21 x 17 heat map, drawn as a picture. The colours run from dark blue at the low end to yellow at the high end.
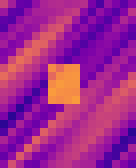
Grain: diagonal, up to the right. Ninth with the highest average: centre. Odd patch: higher, in the centre. Slope: none.
